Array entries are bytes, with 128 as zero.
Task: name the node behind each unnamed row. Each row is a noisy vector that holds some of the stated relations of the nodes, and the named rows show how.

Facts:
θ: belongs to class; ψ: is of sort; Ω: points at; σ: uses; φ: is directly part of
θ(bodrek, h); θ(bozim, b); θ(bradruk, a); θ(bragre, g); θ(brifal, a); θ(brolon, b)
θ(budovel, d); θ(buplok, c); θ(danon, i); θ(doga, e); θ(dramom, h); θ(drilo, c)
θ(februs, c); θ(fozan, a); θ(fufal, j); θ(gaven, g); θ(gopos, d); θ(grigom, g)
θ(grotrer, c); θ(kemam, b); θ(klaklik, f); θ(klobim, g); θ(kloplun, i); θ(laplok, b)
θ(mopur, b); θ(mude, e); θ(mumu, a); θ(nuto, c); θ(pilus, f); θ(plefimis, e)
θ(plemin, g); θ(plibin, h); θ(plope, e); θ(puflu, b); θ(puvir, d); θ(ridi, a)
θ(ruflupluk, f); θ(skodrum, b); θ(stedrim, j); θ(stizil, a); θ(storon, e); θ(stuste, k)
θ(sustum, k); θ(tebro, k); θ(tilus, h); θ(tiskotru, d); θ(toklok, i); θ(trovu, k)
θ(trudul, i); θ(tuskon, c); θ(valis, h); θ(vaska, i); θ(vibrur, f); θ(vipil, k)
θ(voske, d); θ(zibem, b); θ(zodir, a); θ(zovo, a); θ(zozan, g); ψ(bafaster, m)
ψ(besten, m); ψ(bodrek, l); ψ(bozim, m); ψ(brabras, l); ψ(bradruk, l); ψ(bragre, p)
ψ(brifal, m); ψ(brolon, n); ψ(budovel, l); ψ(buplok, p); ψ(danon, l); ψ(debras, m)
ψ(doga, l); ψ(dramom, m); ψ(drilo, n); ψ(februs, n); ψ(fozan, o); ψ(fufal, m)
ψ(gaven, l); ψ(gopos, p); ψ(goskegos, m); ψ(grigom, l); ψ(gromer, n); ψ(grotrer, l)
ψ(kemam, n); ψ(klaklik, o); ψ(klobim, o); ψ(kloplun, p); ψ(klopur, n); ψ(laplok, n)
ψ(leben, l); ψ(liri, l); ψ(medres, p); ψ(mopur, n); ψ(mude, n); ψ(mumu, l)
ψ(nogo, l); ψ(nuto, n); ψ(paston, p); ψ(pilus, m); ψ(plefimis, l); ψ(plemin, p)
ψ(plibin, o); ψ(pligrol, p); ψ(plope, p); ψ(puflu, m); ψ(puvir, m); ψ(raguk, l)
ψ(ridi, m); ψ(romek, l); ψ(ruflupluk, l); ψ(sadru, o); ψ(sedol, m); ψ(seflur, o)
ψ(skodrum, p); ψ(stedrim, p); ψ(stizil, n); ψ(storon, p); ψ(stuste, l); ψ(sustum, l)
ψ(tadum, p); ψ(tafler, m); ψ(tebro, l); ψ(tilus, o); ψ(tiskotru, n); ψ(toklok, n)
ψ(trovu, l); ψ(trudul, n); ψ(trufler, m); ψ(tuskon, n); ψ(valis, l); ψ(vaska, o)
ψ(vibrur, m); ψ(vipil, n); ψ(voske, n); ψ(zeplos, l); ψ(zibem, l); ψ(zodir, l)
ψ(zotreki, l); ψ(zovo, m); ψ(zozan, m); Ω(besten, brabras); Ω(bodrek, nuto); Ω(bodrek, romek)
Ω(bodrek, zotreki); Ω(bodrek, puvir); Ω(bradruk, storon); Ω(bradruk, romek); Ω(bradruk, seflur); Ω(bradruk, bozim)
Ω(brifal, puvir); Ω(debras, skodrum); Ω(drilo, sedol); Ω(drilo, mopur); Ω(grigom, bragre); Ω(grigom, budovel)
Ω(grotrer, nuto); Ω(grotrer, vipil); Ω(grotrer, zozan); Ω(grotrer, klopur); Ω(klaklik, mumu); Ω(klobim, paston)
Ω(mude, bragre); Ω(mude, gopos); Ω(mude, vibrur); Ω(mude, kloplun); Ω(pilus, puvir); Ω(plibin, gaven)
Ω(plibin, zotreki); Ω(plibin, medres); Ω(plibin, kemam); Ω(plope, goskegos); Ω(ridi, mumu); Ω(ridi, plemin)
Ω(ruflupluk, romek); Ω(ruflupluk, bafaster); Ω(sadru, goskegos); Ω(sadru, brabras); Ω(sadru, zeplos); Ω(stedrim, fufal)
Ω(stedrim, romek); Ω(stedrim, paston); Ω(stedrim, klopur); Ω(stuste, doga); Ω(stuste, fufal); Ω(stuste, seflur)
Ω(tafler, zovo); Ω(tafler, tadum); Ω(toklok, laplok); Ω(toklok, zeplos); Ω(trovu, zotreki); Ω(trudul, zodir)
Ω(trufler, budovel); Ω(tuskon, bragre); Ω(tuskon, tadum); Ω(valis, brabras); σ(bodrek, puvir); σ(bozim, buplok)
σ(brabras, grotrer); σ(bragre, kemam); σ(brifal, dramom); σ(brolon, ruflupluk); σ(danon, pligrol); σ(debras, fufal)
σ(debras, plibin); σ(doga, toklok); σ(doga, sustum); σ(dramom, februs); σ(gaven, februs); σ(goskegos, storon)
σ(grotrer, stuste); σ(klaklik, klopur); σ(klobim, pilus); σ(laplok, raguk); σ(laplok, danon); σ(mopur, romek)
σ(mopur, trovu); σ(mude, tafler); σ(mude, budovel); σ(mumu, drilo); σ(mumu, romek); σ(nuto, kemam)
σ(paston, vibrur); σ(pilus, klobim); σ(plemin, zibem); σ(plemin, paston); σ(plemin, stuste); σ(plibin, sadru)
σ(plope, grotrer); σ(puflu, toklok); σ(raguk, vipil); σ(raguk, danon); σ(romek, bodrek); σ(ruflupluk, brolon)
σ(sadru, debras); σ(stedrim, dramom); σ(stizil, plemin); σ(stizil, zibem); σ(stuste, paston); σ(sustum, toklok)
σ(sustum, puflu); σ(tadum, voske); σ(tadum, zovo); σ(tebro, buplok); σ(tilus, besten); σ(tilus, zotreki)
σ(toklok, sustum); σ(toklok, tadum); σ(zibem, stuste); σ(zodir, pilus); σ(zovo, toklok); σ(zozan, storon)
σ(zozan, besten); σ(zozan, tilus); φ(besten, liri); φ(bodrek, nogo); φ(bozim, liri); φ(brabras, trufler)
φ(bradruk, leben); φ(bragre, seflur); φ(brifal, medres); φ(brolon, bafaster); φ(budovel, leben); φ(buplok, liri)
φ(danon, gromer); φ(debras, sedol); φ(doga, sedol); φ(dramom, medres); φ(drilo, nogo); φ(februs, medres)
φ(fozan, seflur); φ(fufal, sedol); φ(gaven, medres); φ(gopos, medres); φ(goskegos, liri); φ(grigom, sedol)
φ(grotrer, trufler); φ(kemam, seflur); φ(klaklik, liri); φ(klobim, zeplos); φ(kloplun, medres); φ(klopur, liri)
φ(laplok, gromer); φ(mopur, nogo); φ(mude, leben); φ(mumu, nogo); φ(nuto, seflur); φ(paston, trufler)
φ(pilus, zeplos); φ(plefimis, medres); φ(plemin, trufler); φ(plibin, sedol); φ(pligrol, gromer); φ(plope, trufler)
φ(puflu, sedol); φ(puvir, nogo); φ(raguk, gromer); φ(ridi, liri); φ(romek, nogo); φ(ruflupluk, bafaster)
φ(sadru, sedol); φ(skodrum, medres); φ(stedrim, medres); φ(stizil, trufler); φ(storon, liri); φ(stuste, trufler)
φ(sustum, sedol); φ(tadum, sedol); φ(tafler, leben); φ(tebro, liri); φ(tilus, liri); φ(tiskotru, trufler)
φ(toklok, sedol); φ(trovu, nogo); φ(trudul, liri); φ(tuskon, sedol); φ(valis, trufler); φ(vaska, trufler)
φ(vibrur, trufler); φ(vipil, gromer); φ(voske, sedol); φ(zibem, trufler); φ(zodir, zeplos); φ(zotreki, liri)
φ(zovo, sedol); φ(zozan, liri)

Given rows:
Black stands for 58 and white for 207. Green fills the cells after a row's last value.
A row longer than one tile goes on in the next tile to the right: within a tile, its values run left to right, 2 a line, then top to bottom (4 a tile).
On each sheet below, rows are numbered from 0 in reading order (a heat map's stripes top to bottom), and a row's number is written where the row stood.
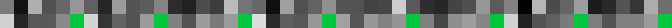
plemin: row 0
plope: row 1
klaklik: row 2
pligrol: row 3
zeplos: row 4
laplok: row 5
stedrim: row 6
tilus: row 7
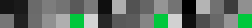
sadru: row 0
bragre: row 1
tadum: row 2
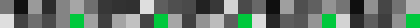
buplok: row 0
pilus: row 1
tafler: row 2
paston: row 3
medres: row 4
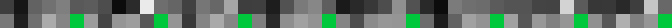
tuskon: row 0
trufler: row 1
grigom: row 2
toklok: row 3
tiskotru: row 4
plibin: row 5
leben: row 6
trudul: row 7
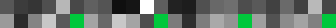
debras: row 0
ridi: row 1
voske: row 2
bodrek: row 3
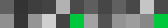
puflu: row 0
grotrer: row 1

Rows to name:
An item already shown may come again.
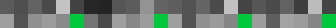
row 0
gaven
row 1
fozan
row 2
gaven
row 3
zibem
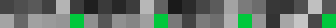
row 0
budovel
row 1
klopur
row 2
seflur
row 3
zovo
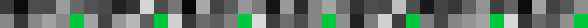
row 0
vipil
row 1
tafler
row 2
skodrum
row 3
buplok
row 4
fufal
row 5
mude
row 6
gopos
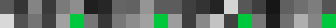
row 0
storon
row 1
klobim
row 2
dramom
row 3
tuskon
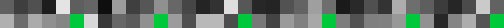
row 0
tebro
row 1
gopos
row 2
brifal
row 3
vaska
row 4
tilus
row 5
sedol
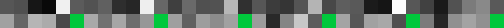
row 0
bozim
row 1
liri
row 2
plefimis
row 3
debras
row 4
zozan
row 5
toklok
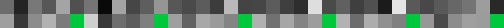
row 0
sustum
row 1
skodrum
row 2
zibem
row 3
zotreki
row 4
tebro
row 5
doga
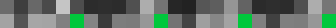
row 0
ruflupluk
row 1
gromer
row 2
fozan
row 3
gromer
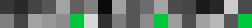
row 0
stizil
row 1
kloplun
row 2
puvir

